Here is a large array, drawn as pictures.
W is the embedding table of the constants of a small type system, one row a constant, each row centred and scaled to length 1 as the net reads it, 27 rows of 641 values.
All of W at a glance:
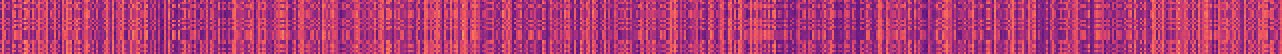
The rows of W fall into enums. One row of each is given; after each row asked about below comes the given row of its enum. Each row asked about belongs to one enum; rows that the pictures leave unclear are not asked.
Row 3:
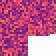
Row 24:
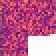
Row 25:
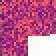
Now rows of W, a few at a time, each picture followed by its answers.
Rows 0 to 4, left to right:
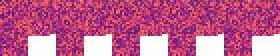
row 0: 25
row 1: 24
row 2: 3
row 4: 24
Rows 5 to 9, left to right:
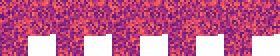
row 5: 25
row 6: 25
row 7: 25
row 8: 25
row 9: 24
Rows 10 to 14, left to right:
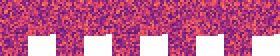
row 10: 3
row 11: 24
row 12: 3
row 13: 25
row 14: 24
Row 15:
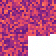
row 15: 3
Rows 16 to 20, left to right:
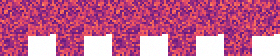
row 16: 3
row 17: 3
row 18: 3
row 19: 3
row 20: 24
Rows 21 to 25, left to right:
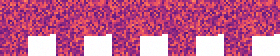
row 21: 24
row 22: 25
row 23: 25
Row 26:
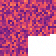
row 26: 24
